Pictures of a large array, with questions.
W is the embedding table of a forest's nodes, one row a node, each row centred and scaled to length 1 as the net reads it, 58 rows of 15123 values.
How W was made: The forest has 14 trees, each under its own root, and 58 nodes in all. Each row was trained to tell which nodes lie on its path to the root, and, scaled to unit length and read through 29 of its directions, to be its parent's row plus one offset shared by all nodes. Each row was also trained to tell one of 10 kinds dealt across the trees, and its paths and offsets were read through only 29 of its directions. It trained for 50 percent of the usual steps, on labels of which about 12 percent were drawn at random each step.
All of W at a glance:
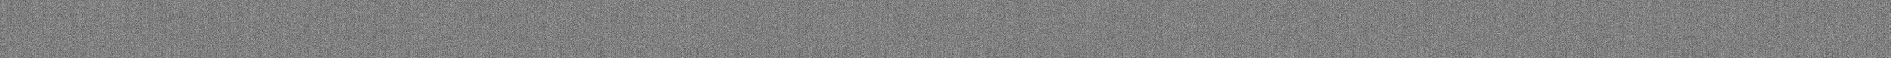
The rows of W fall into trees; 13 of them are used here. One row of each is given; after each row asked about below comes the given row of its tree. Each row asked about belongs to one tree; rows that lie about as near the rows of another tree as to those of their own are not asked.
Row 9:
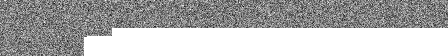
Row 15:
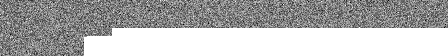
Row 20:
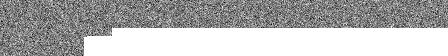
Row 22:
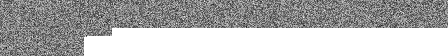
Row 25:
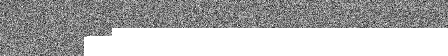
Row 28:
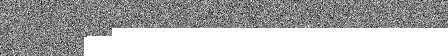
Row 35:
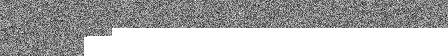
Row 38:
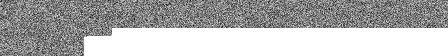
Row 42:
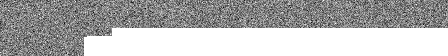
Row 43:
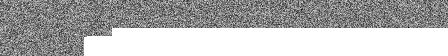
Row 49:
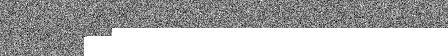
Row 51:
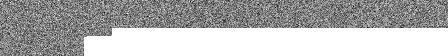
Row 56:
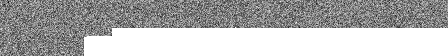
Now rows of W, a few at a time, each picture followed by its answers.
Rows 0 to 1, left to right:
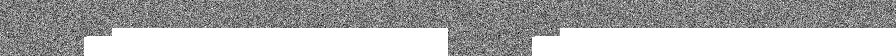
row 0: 25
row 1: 22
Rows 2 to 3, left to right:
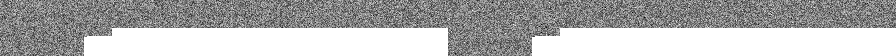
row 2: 56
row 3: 9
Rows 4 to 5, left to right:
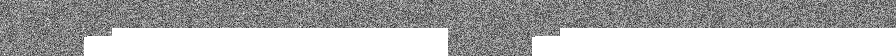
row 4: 43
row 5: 20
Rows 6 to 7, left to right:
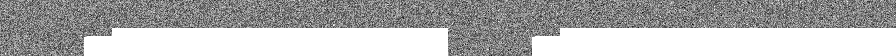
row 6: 49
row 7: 15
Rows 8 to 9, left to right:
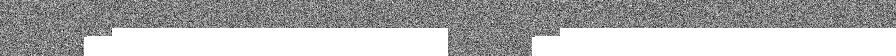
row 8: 43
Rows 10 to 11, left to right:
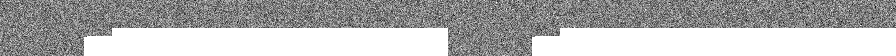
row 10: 20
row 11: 51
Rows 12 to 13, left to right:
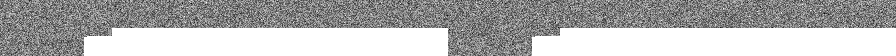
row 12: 9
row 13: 38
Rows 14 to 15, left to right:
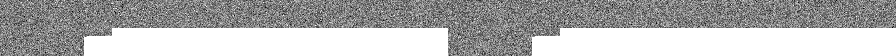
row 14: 15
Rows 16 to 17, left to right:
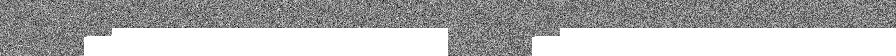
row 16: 15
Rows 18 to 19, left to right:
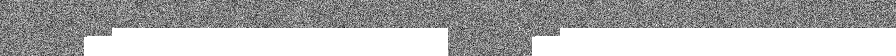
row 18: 28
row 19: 15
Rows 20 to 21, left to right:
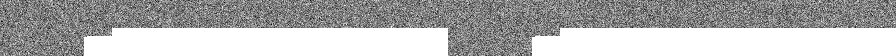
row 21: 28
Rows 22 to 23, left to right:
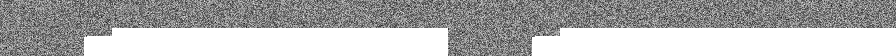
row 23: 43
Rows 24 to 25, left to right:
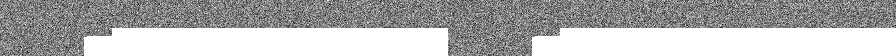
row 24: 51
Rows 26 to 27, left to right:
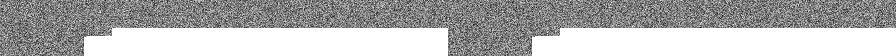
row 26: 25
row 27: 35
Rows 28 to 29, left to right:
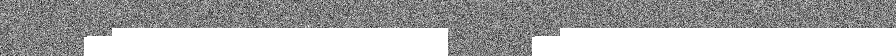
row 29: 43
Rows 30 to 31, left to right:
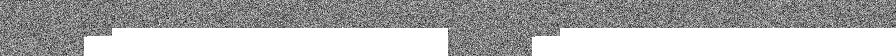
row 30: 38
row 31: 9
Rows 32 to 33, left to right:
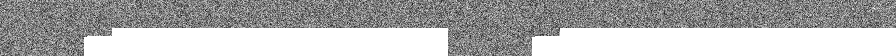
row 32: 28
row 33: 49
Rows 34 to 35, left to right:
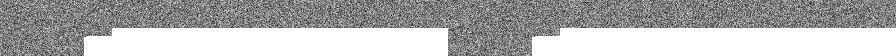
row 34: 15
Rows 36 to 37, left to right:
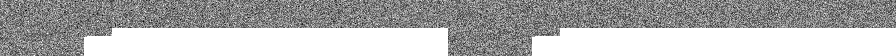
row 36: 22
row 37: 22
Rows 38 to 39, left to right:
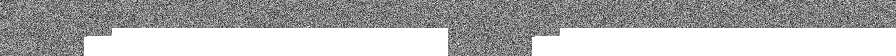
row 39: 38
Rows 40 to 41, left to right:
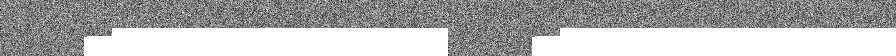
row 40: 51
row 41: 43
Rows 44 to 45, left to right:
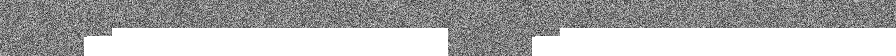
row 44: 20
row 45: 42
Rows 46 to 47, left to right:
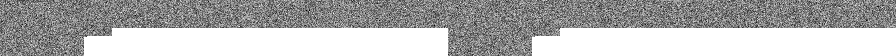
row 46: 42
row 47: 35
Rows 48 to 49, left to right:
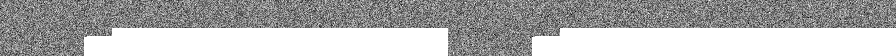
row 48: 51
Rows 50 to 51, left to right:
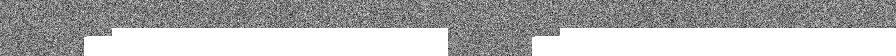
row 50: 56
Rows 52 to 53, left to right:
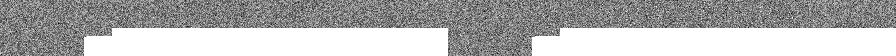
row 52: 56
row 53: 49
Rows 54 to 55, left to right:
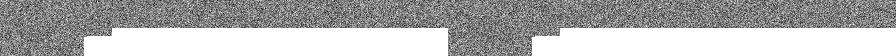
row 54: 49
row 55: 38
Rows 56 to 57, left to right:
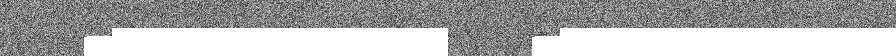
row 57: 49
